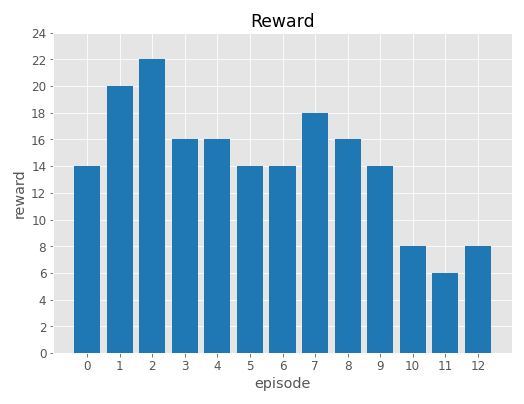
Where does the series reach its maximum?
2
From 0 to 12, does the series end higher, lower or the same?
lower
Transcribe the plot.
Title: Reward
x-axis: episode, ticks 0 1 2 3 4 5 6 7 8 9 10 11 12
y-axis: reward, ticks 0 2 4 6 8 10 12 14 16 18 20 22 24
Values:
14 20 22 16 16 14 14 18 16 14 8 6 8
